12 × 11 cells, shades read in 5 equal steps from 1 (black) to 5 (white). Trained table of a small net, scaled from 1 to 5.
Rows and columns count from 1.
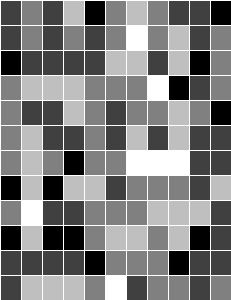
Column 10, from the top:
2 2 1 2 3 2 2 2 4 1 2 2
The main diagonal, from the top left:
2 3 2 4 3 2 5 3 4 1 2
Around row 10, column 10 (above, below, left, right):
4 2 4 2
